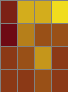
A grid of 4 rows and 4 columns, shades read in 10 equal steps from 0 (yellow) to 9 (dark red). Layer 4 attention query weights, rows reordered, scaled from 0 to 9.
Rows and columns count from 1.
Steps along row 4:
same down up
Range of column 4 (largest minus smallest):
7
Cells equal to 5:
0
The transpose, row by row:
8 9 7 7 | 2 4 6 7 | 2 6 3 6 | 0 6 7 7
